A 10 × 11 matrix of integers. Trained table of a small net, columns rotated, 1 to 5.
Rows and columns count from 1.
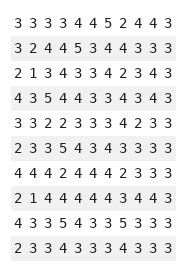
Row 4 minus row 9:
0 0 2 -1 0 0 0 -1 0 1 0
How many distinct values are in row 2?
4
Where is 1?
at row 3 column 2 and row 8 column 2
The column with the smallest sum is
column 2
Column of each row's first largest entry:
7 5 4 3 8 4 1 3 4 4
